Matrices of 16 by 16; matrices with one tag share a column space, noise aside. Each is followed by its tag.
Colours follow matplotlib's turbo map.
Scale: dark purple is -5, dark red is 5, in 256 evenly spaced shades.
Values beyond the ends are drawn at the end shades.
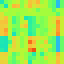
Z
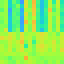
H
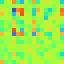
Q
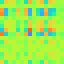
Q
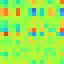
Q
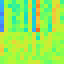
H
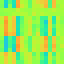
Z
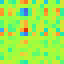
Q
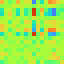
Q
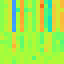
H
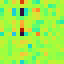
Q
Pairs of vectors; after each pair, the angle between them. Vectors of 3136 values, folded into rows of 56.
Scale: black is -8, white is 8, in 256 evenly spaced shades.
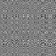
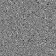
partly opposed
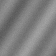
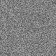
orthogonal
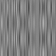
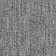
partly opposed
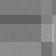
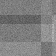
nearly parallel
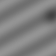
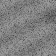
partly aligned
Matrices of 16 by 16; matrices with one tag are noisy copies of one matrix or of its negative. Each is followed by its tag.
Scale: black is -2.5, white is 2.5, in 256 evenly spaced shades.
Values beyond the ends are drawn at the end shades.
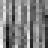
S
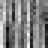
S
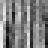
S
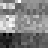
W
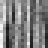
S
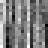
S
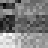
W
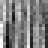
S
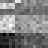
W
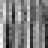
S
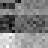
W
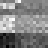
W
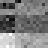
W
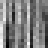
S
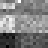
W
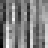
S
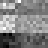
W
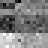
W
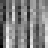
S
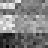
W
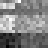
W
